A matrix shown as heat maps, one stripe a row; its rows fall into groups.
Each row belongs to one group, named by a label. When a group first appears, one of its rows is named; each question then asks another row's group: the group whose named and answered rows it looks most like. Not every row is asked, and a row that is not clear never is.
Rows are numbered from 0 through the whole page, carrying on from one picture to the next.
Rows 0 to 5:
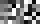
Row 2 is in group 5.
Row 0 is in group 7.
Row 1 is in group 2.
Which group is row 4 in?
7
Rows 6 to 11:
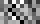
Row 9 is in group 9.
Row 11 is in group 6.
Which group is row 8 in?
7
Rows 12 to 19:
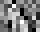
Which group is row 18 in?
5
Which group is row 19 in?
5
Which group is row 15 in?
6
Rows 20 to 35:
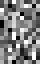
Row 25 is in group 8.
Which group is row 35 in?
9
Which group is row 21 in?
7
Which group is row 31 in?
2
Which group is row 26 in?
8
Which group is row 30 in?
7
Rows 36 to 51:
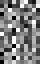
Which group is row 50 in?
2
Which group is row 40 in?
2
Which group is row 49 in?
8
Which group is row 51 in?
8
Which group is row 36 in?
5
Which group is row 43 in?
2
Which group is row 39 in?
8
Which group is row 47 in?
2
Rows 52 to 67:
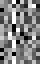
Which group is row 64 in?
8
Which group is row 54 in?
8
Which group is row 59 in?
2
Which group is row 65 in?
9
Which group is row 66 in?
8
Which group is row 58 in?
9
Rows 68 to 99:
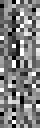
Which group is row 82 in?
9
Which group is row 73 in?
7
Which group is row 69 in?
8
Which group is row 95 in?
9
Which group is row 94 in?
7
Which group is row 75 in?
2
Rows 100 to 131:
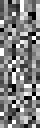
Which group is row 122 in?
9
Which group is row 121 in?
7
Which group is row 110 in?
5
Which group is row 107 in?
8
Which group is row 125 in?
2
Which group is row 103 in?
5
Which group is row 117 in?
2
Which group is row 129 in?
7
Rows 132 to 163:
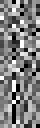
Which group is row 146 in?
9
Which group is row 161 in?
9
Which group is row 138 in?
5
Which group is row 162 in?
2
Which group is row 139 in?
6
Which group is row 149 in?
6
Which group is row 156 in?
2
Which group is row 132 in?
2
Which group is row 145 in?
5
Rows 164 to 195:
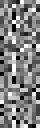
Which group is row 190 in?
8
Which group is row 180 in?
5
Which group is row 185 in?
6
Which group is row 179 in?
8
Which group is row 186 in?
5
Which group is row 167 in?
9
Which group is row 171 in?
9
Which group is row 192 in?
8
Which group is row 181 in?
5
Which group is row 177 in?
8
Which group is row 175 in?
7
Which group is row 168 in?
2
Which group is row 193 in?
9
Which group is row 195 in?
5
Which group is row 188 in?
6
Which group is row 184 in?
9
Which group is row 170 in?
2
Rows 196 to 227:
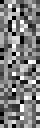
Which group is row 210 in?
8
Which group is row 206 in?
6
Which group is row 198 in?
2
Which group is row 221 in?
6
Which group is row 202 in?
5
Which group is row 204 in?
9
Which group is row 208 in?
8
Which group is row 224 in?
8
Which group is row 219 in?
9
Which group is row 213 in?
5
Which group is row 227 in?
9
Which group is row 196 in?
8
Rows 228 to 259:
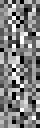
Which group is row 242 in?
6
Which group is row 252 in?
2
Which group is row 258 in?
9
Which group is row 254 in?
7
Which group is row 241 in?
9
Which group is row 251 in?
9
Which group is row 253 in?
5
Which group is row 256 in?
6
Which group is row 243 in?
6
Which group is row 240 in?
8
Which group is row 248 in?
2
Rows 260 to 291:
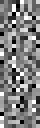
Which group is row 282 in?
2
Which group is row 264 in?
7
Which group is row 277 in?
2
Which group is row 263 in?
2
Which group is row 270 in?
9
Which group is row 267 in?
5
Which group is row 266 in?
9
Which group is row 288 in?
8
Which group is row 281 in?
5
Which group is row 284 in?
6
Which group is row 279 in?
2
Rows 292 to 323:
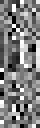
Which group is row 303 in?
5
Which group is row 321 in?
2
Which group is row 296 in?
9
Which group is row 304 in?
5
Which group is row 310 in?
8
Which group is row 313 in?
2
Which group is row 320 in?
6
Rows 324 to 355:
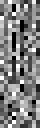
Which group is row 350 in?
7
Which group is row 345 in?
6
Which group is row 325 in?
2
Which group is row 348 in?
8
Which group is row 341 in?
2
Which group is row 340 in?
2
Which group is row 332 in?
9
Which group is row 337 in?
6
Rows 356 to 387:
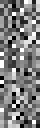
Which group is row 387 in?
6
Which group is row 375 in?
8
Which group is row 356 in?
7
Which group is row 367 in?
5
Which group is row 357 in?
9
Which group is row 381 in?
2
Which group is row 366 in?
7
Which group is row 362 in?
9
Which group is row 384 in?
6
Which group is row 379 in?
2
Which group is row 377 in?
8
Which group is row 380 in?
5
